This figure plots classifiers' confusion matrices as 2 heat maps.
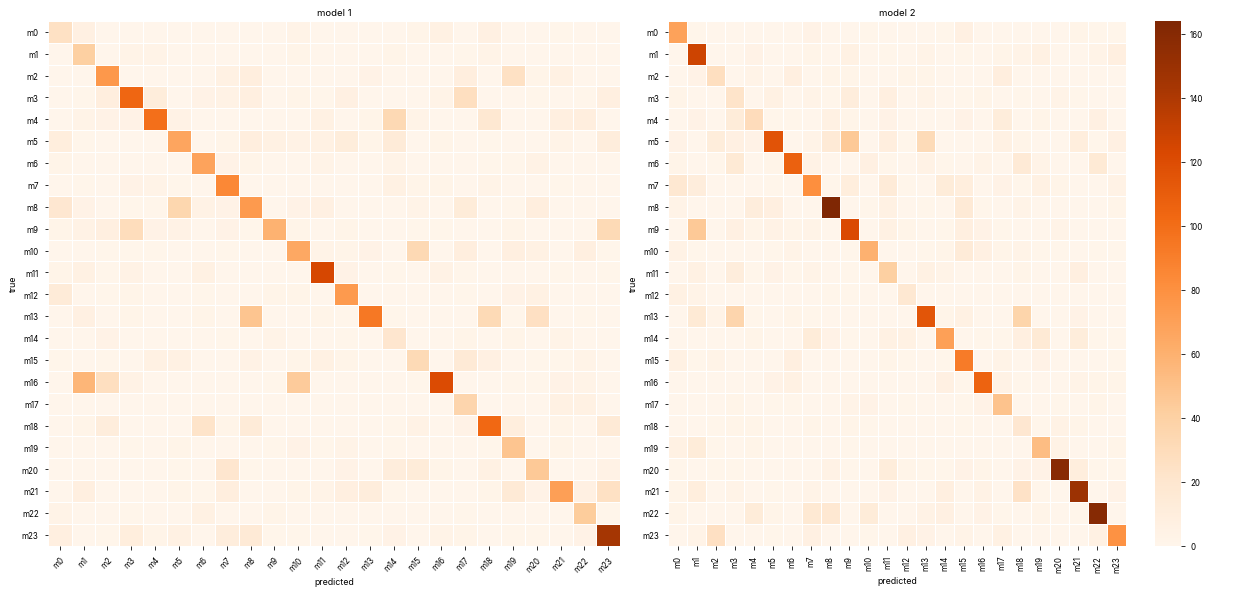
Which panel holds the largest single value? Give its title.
model 2
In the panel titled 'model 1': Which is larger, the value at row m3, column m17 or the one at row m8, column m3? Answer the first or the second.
the first
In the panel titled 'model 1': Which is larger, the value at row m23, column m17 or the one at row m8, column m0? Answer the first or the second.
the second
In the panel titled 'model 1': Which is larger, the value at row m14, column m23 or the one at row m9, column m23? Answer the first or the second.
the second
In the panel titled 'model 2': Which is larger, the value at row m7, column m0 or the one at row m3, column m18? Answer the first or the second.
the first
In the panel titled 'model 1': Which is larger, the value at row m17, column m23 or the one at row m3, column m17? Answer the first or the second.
the second
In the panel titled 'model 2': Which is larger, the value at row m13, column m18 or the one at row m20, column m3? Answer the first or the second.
the first
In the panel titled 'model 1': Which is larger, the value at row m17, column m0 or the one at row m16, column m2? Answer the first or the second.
the second
